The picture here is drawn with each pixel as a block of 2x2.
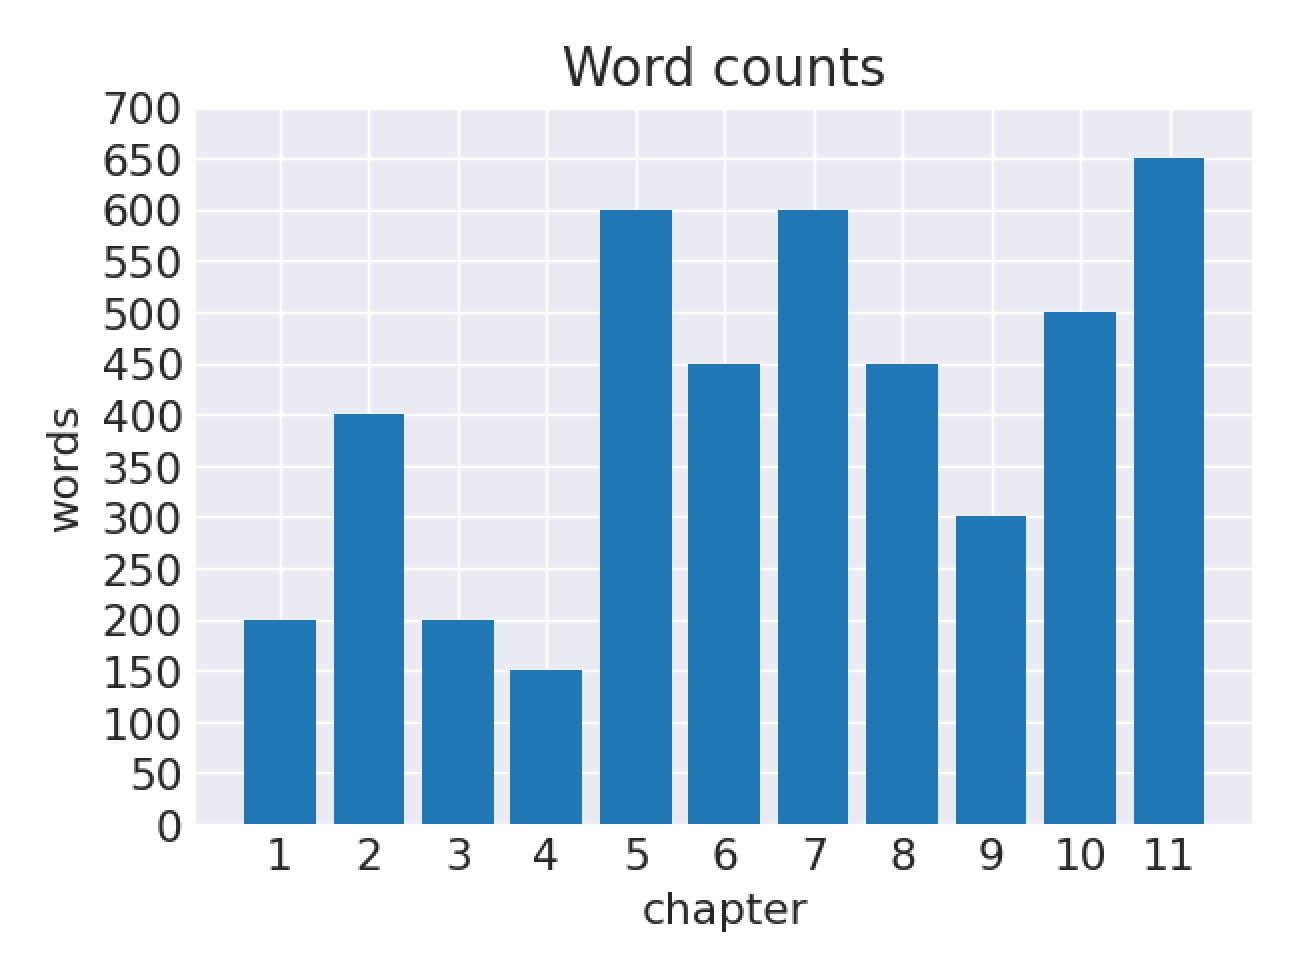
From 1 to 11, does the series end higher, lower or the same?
higher
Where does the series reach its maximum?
11
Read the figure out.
Title: Word counts
x-axis: chapter, ticks 1 2 3 4 5 6 7 8 9 10 11
y-axis: words, ticks 0 50 100 150 200 250 300 350 400 450 500 550 600 650 700
Values:
200 400 200 150 600 450 600 450 300 500 650
